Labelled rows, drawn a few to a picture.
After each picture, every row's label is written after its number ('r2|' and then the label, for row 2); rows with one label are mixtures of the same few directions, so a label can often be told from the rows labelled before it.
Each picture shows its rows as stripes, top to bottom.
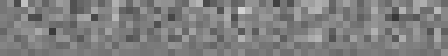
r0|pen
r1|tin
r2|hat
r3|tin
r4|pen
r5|tin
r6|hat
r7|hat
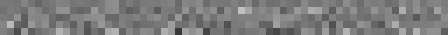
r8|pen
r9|tin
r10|pen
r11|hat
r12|pen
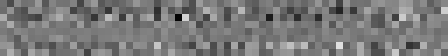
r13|hat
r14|hat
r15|pen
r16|hat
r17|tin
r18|pen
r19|tin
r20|hat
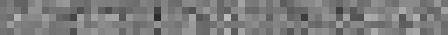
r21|tin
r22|hat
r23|tin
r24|hat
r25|tin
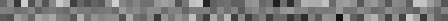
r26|pen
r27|tin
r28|tin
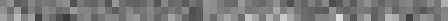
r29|hat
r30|pen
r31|tin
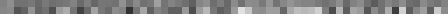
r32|tin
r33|tin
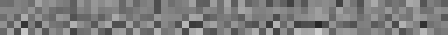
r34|tin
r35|tin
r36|pen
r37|pen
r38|pen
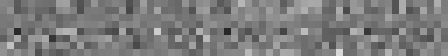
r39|tin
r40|tin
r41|tin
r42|pen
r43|tin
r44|pen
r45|hat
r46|tin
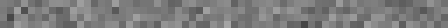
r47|hat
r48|pen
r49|hat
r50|tin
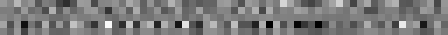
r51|tin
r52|pen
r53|pen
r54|pen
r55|pen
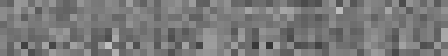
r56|tin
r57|tin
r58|pen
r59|tin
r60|hat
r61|hat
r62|pen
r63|hat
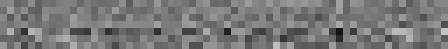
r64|tin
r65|hat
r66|pen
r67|hat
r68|hat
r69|tin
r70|pen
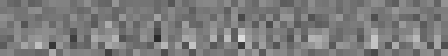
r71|hat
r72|hat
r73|tin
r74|pen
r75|tin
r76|tin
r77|pen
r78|pen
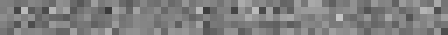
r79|tin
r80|pen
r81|tin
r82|pen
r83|hat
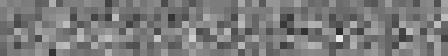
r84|pen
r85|hat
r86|hat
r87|tin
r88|tin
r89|hat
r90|tin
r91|pen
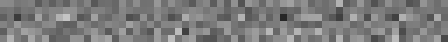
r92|tin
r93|tin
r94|tin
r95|tin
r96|pen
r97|hat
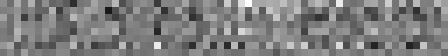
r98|tin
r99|pen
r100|pen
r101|tin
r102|tin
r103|pen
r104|tin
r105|pen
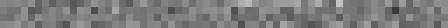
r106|tin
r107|hat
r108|tin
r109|tin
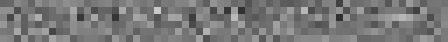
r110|tin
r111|tin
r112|hat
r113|pen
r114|pen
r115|pen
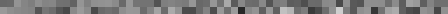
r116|tin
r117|tin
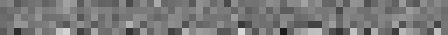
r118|tin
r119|tin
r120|hat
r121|tin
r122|tin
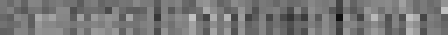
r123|hat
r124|hat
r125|tin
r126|tin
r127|tin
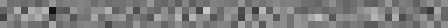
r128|pen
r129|pen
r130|pen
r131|pen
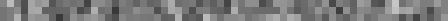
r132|hat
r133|hat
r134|pen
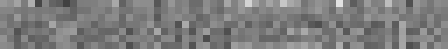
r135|tin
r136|tin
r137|tin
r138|pen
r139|tin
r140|pen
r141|tin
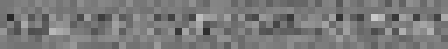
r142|tin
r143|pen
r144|hat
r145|pen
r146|pen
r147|hat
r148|tin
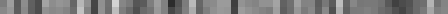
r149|hat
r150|hat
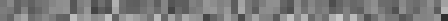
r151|hat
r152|hat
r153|hat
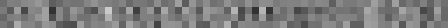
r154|pen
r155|pen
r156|pen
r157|tin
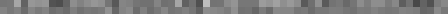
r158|pen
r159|pen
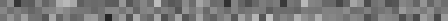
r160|tin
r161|pen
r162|pen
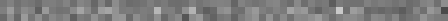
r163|hat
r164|hat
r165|pen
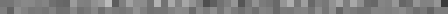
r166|hat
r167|hat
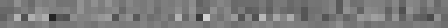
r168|tin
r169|tin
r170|pen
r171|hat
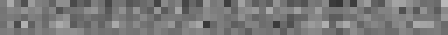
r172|hat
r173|pen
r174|hat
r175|pen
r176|tin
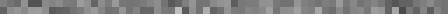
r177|hat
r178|pen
